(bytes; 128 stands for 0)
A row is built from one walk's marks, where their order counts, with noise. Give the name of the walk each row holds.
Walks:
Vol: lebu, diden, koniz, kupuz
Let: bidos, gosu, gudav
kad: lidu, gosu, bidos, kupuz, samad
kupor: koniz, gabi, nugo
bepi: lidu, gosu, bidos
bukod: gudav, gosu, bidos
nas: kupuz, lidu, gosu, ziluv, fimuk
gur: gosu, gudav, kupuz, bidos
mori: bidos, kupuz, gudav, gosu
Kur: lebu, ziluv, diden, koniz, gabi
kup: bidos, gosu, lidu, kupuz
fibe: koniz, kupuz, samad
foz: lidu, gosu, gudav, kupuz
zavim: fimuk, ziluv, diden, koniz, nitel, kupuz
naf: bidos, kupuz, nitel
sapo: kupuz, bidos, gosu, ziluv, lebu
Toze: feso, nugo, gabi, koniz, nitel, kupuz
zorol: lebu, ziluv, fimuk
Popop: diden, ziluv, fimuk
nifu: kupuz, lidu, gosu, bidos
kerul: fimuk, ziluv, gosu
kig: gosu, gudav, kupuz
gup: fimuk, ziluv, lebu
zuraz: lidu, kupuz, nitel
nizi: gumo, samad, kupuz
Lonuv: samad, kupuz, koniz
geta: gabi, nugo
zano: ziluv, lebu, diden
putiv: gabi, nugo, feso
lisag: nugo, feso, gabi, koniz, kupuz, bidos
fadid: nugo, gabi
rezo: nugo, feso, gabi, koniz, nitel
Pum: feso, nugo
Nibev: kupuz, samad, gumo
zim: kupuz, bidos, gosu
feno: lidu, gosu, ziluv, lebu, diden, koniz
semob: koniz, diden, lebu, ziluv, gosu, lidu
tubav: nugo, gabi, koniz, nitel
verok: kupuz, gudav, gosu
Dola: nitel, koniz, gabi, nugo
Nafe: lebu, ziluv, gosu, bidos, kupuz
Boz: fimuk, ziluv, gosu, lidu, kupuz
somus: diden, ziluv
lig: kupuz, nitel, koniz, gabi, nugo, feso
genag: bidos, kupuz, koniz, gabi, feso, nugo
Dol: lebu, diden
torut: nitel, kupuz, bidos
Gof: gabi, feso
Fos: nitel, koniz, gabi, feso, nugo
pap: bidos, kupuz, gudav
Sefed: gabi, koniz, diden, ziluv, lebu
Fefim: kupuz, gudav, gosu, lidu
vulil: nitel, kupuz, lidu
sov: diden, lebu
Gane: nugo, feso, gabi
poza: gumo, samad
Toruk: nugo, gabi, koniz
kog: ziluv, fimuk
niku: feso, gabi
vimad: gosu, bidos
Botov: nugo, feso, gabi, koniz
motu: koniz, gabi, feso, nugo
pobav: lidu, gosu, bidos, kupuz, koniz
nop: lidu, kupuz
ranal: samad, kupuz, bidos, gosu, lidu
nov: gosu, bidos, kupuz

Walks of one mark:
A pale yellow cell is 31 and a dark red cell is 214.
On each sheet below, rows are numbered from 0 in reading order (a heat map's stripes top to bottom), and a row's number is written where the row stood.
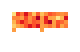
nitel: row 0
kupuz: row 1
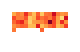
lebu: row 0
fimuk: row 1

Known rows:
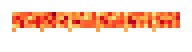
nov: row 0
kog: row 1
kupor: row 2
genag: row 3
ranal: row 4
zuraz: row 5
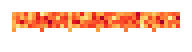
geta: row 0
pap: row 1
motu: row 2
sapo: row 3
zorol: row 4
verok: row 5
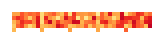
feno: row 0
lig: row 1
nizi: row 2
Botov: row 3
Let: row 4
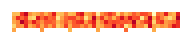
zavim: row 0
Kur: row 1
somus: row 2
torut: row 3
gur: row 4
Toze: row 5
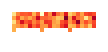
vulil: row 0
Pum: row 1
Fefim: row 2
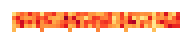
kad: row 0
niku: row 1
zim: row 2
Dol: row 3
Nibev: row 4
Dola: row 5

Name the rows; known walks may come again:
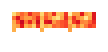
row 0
kad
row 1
motu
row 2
lisag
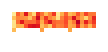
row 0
Fos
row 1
Sefed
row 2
nifu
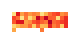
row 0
poza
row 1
mori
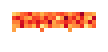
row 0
kup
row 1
kig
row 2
kog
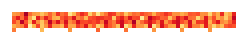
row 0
gup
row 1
pobav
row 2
naf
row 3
Let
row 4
gur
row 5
vimad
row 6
nov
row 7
putiv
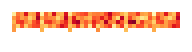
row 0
Gane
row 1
rezo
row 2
ranal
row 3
kerul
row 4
fibe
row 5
Toze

